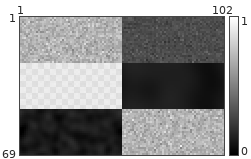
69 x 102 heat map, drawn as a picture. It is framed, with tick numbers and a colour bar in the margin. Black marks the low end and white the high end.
It is made of 3 by 2 panels. Panel 1,1: high, fine-grained. Panel 1,2: low, fine-grained, faint in contrast. Panel 2,1: very high, checkered, faint in contrast. Panel 2,2: very low, smooth, faint in contrast. Panel 3,1: very low, blotchy, faint in contrast. Panel 3,2: high, fine-grained.
